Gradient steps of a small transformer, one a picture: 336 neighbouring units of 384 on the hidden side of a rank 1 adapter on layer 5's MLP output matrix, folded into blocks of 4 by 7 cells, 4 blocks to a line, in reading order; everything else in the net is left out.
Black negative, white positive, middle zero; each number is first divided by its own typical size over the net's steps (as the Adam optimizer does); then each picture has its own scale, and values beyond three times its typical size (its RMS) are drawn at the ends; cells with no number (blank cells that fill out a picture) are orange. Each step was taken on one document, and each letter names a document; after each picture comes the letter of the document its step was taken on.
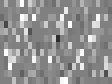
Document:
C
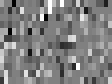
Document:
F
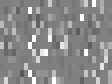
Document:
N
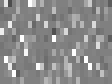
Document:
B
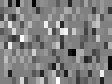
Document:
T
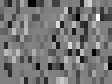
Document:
C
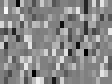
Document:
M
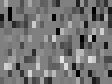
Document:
T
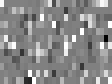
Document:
F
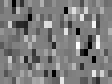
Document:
N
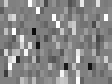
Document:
C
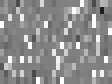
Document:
M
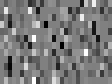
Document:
N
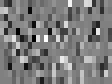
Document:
T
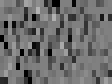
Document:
F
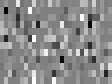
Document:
N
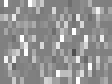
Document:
B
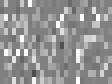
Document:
C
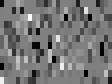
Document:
F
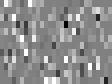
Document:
B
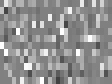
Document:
T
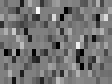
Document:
C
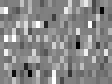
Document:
N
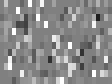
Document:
C
